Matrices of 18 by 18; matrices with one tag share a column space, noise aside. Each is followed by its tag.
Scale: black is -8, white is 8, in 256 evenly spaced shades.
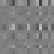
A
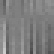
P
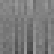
P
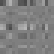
A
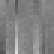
P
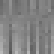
P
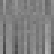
P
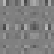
A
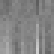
P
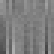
P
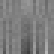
P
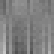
P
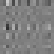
A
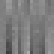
P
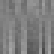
P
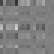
A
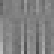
P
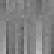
P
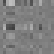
A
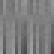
P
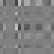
A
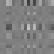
A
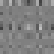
A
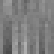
P
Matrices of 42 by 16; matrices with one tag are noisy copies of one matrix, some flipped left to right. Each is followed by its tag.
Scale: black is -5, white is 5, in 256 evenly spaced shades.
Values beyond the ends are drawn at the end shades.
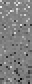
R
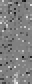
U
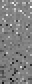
R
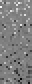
R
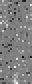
U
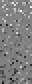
R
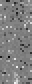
U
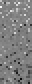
R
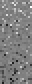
R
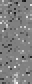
U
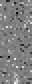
U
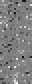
U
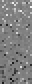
R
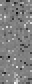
U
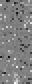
U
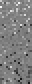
R
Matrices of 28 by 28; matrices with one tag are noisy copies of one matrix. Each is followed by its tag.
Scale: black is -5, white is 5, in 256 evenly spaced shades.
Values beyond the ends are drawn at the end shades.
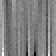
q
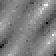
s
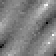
s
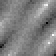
s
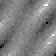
s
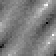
s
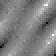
s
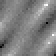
s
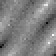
s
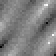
s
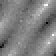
s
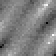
s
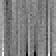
q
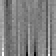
q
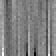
q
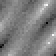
s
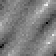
s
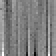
q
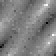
s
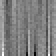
q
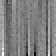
q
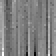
q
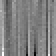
q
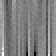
q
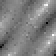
s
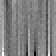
q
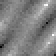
s
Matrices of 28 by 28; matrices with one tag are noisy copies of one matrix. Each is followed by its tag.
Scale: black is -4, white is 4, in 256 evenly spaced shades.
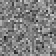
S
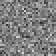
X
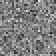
S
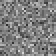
X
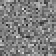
X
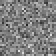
X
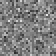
S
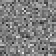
X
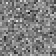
S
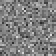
X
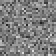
X
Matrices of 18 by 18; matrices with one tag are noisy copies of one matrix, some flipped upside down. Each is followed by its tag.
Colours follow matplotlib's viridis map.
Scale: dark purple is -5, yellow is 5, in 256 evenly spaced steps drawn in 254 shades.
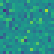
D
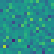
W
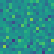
W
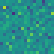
W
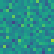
W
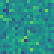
D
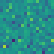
W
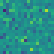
D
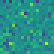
D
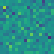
W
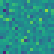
D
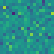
W
